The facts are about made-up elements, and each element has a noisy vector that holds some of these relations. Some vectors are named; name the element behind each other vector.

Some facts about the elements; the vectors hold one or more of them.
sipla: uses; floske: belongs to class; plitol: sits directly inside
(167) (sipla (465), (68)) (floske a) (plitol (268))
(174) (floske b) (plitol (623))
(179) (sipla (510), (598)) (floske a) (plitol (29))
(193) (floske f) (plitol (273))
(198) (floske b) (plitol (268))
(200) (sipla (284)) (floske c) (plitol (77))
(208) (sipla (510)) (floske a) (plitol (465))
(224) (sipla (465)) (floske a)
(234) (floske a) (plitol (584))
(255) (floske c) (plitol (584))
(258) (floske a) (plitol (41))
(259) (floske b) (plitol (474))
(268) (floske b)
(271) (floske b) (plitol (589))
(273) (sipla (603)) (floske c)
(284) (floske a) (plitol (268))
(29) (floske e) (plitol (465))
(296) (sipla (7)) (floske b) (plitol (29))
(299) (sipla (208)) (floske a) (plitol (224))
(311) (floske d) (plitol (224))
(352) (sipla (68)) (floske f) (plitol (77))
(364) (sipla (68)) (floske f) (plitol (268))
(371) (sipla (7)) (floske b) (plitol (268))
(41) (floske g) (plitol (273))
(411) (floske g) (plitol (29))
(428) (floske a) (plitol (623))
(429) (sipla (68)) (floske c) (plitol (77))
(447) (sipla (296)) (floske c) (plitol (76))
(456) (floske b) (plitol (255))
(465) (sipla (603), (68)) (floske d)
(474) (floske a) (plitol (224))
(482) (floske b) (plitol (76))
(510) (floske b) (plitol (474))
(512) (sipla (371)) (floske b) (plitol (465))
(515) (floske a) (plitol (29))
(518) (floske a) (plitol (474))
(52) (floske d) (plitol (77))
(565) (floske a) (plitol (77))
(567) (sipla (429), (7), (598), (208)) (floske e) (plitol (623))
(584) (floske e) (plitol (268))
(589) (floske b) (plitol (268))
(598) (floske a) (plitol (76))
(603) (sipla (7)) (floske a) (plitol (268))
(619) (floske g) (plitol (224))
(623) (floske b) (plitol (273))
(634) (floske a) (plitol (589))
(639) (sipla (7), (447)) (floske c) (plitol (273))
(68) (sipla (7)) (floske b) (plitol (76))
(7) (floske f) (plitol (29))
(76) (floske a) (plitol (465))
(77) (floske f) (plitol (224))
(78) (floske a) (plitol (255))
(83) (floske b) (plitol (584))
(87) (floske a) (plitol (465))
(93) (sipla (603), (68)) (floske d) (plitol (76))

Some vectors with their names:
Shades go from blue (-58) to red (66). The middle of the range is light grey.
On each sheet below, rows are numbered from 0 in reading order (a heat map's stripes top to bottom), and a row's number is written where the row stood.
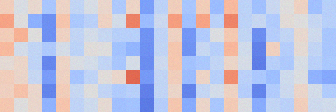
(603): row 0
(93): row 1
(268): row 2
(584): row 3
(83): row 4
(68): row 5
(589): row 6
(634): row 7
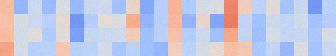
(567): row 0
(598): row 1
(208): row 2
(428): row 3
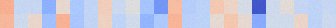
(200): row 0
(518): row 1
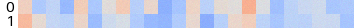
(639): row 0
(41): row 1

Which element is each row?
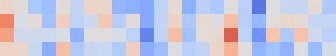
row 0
(255)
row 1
(224)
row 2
(29)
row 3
(193)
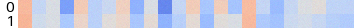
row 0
(167)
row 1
(273)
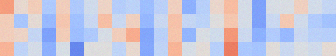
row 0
(474)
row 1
(429)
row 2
(482)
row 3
(179)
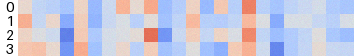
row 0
(447)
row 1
(299)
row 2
(512)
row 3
(77)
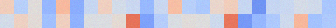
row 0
(619)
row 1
(7)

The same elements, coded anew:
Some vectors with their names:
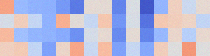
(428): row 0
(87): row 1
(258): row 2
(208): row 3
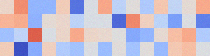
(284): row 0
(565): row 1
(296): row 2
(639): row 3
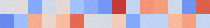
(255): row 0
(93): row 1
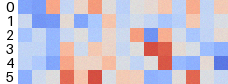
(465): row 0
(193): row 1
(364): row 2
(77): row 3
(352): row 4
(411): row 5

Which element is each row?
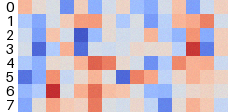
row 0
(603)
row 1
(447)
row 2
(623)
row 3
(41)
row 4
(7)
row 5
(29)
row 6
(68)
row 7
(482)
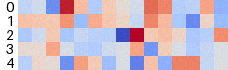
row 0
(200)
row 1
(510)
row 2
(584)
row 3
(371)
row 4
(76)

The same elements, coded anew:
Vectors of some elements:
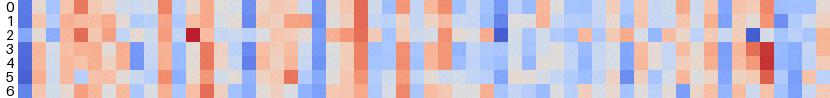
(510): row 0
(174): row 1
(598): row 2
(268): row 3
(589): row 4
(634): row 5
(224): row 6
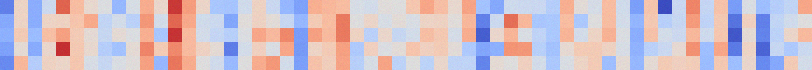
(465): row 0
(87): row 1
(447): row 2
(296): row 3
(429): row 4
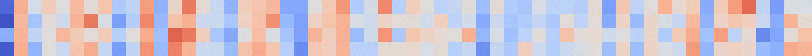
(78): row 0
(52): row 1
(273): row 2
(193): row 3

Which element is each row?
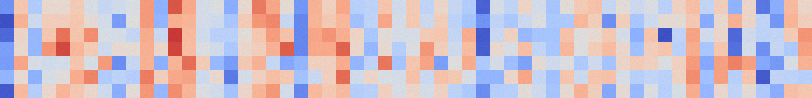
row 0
(567)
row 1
(364)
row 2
(93)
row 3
(68)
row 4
(255)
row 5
(411)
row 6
(352)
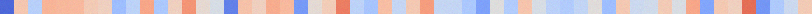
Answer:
(259)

